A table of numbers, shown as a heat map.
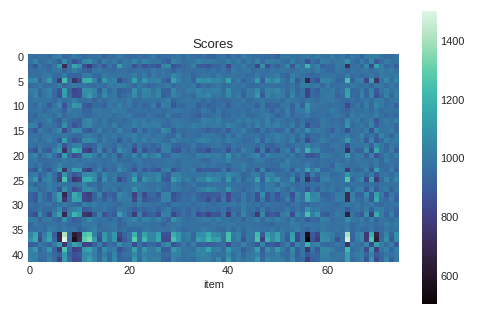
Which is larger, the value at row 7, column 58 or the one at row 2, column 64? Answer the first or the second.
the first
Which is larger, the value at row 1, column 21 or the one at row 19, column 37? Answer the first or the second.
the first
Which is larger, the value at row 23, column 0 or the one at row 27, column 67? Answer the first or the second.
the second
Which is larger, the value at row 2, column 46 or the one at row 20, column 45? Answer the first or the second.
the second
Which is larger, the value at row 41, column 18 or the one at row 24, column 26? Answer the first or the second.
the second
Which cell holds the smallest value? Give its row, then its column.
37, 56
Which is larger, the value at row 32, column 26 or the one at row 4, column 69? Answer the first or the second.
the second
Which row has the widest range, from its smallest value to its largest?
37
